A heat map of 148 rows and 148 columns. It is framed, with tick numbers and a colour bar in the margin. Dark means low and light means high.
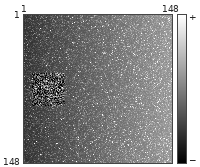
Roughest part: middle left. Odd patch: rougher, in the middle left. Slope: up to the right. Grain: fine.
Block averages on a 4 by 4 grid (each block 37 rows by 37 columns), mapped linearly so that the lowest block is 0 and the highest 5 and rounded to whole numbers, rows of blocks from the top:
0 2 3 5
0 2 3 5
0 2 3 5
0 2 3 5
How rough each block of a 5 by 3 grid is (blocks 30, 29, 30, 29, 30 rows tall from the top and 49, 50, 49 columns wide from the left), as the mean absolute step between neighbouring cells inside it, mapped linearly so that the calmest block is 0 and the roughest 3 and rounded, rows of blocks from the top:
000
000
300
000
000
